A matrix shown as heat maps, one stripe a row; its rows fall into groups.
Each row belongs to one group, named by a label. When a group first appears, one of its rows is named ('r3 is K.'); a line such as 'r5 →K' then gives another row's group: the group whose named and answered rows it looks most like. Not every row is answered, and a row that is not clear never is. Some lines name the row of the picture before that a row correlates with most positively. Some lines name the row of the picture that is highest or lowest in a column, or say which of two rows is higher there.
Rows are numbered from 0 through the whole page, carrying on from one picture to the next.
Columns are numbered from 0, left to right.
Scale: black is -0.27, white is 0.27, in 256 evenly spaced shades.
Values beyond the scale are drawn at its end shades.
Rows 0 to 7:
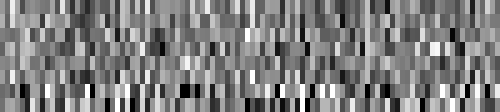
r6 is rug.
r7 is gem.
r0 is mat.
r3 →gem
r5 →mat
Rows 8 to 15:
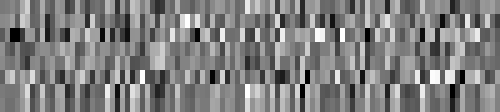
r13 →gem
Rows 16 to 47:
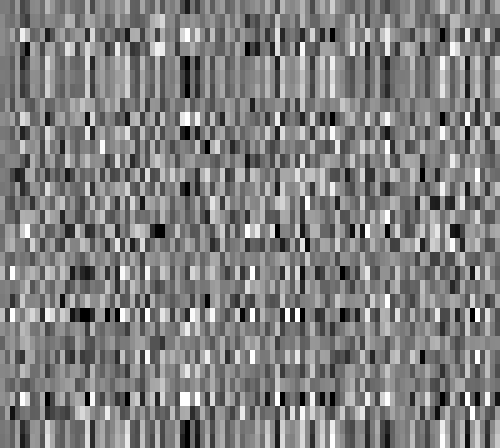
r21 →rug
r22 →rug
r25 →rug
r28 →mat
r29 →rug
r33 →gem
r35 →mat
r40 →gem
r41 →mat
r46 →rug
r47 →rug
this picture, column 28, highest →33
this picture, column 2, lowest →45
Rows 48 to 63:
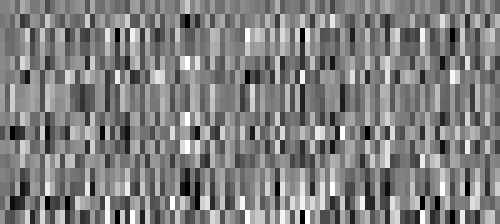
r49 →rug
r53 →gem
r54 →mat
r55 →mat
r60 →rug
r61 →rug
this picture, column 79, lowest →53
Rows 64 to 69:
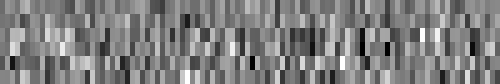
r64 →gem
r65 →rug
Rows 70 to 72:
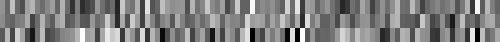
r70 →mat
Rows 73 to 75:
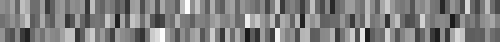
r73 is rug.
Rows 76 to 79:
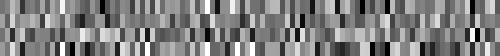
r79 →mat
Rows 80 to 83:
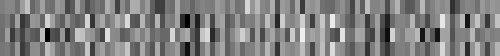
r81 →rug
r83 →rug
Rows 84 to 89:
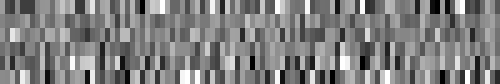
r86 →mat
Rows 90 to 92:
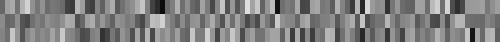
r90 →gem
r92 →mat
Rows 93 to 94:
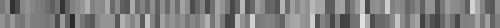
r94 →mat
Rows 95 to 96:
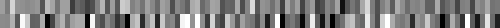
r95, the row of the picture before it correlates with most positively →94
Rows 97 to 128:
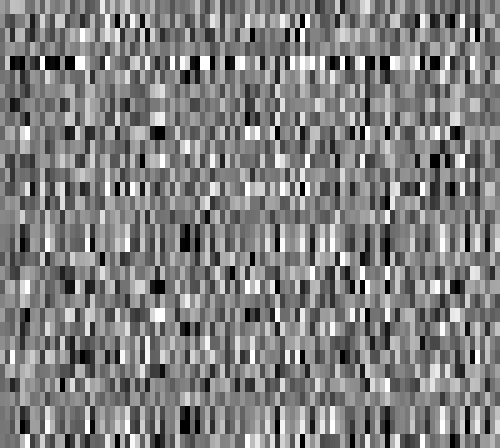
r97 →mat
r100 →gem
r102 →rug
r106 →gem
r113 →rug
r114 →rug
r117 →gem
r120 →rug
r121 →mat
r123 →gem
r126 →rug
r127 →rug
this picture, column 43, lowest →115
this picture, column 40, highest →101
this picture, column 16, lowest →122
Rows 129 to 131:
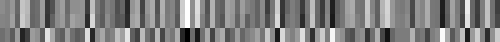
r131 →rug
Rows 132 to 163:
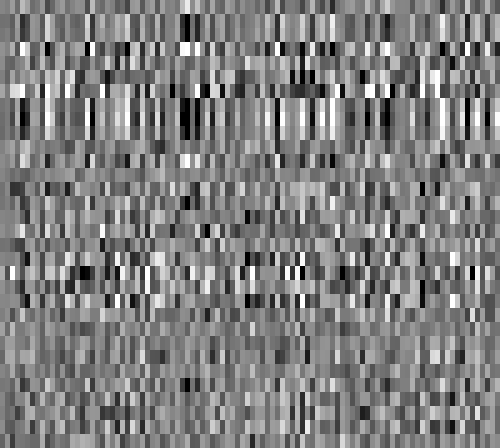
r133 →rug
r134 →rug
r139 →rug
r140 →rug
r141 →rug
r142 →gem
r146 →rug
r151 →mat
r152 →mat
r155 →mat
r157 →gem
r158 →mat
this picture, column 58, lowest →137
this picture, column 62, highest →135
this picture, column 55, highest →135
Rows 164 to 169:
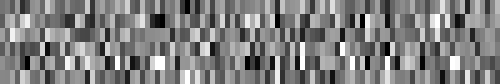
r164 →rug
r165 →gem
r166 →mat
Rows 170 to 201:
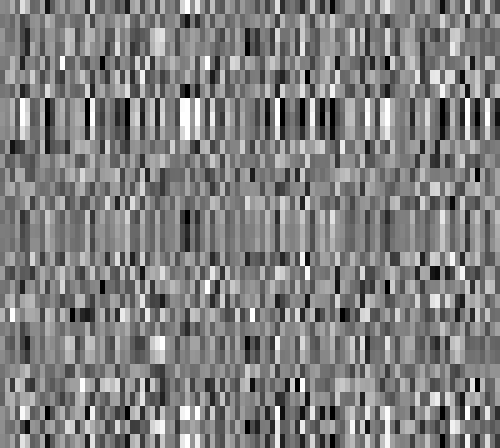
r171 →rug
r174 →mat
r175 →gem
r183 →gem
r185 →rug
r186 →rug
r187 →rug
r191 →gem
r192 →mat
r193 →rug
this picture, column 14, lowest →192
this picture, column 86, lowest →189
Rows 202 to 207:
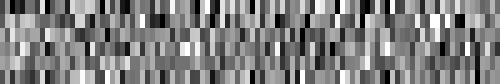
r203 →gem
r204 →mat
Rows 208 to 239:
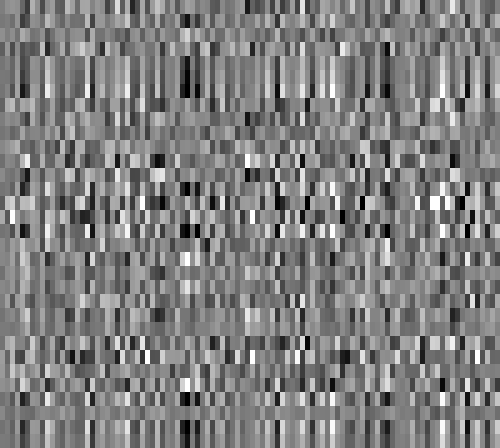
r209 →rug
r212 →rug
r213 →rug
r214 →rug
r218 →mat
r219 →gem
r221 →rug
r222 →gem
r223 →mat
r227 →gem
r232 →gem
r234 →mat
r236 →rug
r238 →rug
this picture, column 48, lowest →223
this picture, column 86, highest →222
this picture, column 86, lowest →218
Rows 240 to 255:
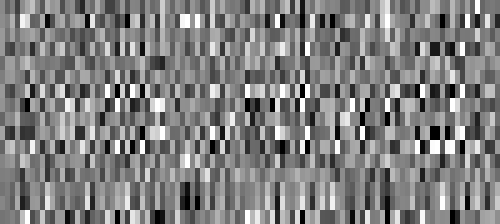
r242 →mat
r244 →gem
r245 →gem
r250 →gem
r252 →mat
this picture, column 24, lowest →250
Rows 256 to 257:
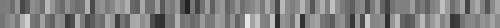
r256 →rug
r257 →gem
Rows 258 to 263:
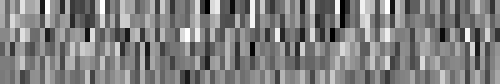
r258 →mat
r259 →mat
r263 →rug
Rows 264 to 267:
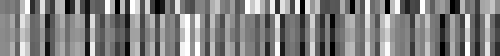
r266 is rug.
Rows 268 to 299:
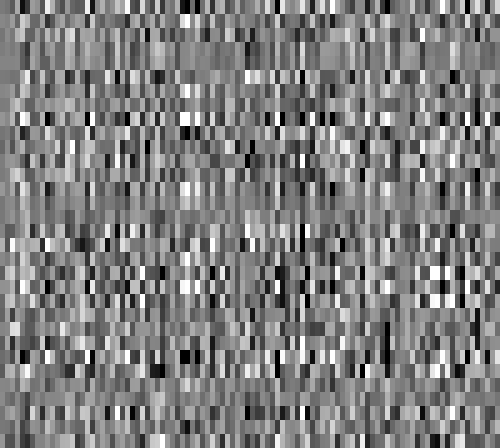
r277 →rug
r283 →gem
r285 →mat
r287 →gem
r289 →gem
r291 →mat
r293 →rug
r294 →gem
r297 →gem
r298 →rug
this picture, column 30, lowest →294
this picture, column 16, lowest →285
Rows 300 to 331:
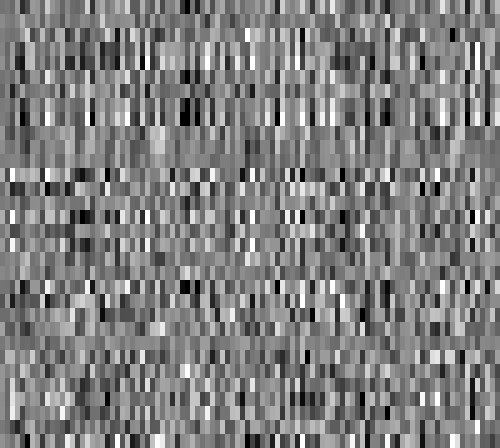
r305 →rug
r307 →rug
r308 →rug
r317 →mat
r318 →gem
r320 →rug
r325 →gem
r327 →mat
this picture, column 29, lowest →306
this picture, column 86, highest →325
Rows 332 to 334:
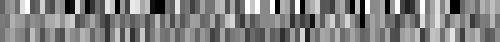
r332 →gem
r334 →gem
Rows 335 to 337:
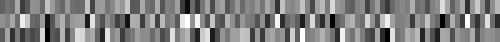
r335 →rug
